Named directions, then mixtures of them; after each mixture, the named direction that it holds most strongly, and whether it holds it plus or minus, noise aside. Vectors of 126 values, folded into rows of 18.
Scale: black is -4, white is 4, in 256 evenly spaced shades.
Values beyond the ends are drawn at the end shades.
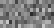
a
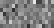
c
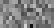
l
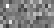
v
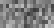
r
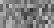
r, plus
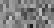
l, plus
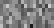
l, plus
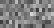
a, minus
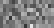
l, minus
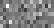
v, plus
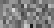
l, plus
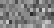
a, plus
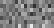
a, plus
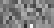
l, minus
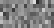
c, plus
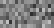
a, plus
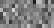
c, minus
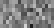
l, plus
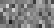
c, minus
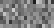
c, minus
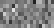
c, minus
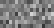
a, minus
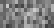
r, minus
